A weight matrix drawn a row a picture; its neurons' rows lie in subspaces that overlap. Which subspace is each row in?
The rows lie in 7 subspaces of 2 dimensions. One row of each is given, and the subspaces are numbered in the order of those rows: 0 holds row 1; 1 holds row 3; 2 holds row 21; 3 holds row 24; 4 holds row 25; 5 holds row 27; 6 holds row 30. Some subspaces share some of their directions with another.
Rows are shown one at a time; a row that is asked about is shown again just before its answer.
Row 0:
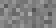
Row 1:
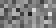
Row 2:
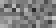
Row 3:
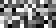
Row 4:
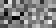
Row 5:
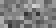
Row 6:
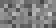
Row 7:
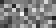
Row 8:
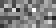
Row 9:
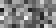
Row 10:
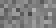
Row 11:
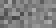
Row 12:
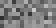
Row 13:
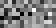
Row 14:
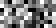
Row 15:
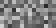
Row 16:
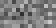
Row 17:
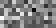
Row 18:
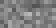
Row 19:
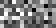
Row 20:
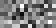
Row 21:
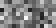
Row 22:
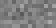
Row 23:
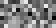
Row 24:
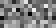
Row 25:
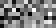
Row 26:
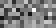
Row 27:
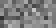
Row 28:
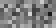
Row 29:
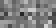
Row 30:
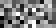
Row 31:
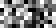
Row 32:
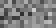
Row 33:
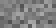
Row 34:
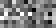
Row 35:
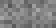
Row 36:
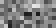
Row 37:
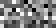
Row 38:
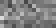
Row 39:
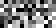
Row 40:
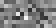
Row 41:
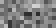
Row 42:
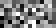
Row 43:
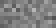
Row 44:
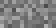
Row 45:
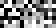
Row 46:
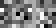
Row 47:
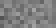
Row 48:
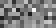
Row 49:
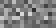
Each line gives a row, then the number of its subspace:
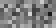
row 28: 0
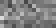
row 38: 0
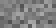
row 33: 6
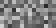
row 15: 1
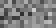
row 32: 3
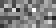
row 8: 4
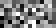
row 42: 6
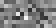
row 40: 2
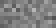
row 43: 4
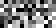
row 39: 1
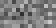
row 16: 6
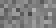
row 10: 0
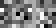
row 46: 2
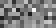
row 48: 4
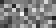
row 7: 4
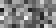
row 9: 2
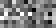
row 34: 1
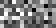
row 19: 4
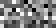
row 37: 3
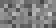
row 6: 0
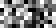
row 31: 2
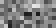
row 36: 5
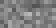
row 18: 5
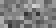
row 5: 5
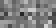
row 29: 1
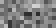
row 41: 5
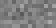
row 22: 6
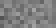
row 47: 6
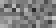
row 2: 4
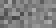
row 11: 3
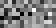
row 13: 3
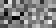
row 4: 3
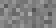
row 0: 0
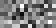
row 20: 6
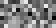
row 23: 3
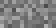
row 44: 1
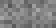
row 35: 0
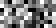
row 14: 2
